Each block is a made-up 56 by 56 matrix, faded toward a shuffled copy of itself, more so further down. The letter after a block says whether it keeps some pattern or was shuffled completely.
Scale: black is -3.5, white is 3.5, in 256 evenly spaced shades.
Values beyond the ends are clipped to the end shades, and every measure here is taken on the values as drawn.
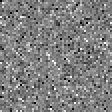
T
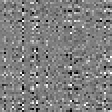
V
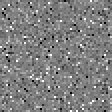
T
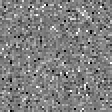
T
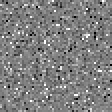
T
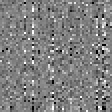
V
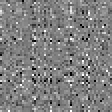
V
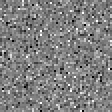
T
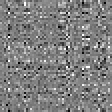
V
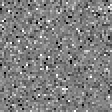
T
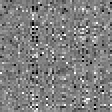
V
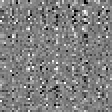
V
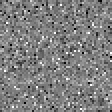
T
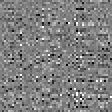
V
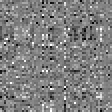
V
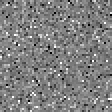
T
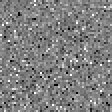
T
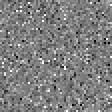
T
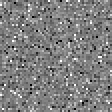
T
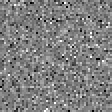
T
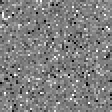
T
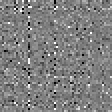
V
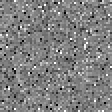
T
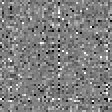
V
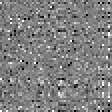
V
